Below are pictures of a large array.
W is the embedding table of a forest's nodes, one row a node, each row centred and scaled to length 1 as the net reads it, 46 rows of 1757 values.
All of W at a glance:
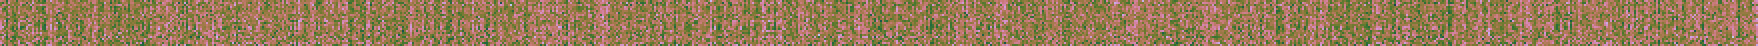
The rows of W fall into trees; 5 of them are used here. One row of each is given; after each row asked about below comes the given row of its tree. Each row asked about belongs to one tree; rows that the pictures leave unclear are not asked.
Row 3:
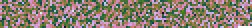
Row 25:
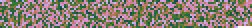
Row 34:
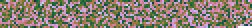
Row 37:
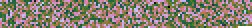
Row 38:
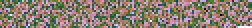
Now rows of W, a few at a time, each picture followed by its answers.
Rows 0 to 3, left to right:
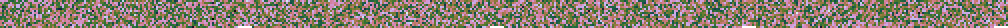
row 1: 3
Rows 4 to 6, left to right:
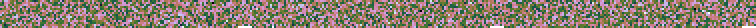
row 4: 34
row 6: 25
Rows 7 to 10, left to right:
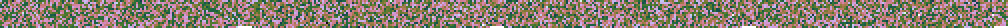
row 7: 3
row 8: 25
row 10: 25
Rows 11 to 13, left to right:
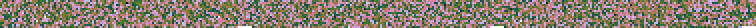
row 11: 3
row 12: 3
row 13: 25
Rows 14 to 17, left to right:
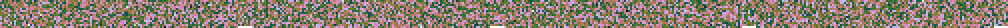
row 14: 38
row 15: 37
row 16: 37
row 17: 3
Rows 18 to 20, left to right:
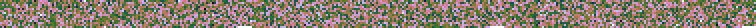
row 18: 38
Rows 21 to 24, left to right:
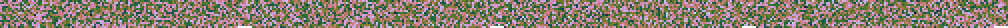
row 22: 3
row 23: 25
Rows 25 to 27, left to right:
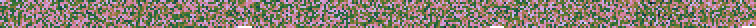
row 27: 25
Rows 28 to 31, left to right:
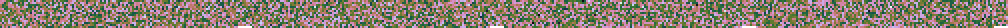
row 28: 25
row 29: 25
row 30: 3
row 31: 37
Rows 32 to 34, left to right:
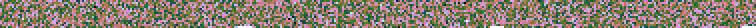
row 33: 34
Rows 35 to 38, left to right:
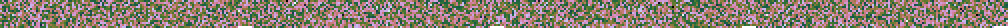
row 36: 37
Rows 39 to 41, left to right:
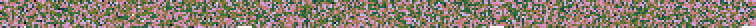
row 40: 3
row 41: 25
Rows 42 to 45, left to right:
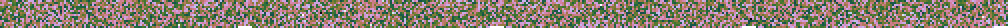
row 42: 25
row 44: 3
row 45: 3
